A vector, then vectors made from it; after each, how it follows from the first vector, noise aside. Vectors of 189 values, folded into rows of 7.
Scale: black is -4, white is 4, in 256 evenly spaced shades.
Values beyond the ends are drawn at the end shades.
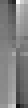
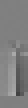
partly zeroed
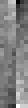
negated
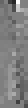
partly zeroed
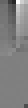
partly zeroed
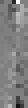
partly zeroed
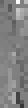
partly zeroed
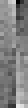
negated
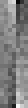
negated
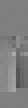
partly zeroed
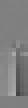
partly zeroed
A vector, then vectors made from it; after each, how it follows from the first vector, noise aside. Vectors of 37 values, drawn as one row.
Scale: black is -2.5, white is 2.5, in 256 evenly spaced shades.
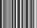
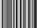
negated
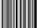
negated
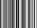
sign-scrambled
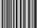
negated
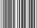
sign-scrambled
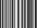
sign-scrambled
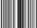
sign-scrambled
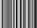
negated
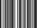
sign-scrambled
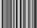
negated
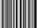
negated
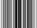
sign-scrambled
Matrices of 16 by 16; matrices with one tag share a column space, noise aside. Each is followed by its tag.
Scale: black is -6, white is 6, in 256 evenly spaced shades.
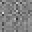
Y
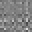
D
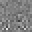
D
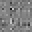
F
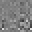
D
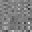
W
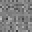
W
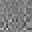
D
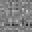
F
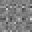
W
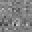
F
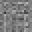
Y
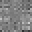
W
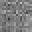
Y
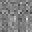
Y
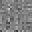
W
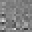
D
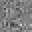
F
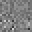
D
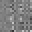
W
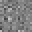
W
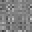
W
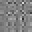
Y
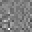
D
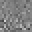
D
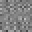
W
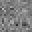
F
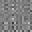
W
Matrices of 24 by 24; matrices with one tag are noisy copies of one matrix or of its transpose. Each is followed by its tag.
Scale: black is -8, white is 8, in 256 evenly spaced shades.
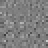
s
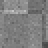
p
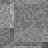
p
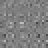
s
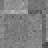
p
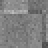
p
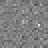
s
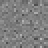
s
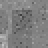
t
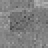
t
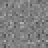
s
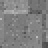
p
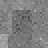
t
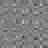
s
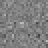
s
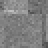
p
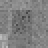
t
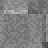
p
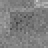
t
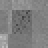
t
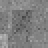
t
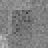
t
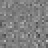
s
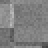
p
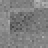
t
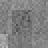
t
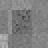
t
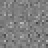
s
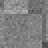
p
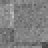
p
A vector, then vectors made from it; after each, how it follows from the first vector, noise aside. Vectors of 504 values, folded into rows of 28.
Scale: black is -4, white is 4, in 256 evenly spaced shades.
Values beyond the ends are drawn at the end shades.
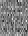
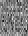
copied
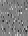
partly zeroed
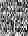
scaled up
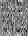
copied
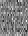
copied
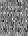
copied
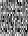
scaled up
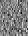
sign-scrambled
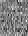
copied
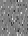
partly zeroed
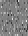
partly zeroed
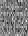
copied
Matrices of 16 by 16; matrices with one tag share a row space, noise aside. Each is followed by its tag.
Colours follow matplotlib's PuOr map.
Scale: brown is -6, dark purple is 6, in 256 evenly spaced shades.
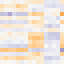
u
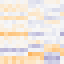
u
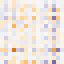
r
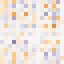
r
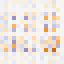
r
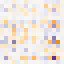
r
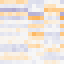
u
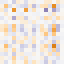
r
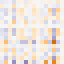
r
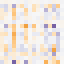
r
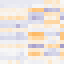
u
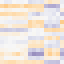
u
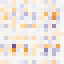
r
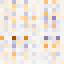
r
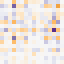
r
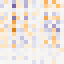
r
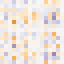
r
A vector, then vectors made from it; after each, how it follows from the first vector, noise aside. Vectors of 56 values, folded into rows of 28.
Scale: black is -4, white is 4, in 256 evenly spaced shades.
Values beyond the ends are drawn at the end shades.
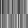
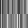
copied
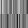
negated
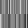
reversed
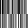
scaled up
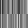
copied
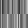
copied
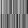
negated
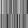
negated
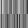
negated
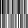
scaled up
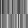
copied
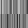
negated
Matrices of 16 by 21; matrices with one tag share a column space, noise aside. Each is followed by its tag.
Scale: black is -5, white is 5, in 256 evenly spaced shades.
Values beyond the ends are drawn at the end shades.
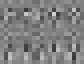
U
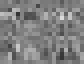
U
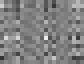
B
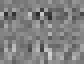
U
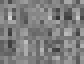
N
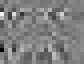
U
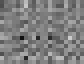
B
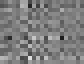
B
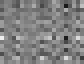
B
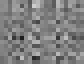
B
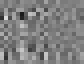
U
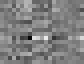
B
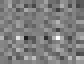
B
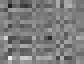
B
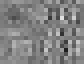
N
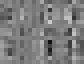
N
